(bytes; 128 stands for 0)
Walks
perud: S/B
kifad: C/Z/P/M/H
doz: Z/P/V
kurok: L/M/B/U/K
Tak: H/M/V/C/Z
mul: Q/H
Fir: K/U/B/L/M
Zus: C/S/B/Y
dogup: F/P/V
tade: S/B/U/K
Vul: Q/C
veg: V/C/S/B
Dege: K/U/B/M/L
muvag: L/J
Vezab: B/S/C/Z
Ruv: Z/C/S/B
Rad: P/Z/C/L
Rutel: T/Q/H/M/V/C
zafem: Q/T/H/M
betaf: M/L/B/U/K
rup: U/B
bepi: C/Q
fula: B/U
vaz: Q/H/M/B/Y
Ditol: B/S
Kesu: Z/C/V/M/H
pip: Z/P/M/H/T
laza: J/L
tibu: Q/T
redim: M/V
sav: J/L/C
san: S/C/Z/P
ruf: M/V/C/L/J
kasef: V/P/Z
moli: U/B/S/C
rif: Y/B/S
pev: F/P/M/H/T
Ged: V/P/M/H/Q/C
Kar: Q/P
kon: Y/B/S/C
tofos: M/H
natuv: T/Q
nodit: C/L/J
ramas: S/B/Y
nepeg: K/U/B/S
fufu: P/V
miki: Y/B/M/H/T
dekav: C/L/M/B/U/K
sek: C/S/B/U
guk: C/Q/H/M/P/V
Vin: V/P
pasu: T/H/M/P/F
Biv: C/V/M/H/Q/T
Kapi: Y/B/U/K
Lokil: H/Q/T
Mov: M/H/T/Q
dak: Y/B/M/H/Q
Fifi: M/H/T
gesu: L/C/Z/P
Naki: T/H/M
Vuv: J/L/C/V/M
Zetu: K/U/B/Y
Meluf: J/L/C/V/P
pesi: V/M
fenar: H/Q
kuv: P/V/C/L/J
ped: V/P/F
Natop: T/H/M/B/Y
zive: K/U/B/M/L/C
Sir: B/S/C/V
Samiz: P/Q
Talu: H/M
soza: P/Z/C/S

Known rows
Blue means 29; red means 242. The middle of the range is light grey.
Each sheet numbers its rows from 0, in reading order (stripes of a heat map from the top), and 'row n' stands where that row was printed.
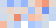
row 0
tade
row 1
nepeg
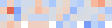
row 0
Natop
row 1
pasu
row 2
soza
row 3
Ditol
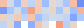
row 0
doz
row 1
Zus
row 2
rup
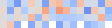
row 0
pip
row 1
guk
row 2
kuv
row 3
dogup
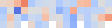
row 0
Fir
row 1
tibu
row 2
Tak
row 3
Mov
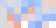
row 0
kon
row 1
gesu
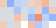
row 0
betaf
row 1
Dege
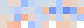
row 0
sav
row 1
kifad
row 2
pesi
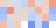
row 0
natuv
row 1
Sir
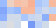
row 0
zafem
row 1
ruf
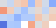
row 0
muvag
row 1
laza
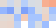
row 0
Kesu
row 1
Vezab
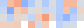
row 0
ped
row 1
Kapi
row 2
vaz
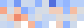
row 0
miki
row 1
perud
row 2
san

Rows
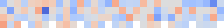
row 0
Vin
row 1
Zetu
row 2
Naki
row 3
ramas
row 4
Samiz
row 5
zive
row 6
Rad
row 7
pev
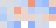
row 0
fenar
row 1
redim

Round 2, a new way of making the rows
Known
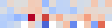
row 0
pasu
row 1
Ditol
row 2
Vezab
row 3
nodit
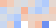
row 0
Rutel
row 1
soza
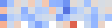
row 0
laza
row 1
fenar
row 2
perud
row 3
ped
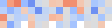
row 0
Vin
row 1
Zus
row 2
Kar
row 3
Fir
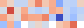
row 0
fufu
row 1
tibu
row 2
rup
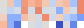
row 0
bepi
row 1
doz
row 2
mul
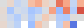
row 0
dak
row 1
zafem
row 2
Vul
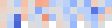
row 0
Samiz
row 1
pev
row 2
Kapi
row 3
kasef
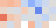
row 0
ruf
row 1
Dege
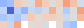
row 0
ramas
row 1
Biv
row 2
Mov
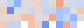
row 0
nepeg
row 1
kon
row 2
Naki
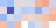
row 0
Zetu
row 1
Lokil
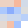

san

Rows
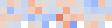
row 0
miki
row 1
sav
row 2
Sir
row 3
Ruv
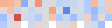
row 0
dogup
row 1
guk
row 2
Natop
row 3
kifad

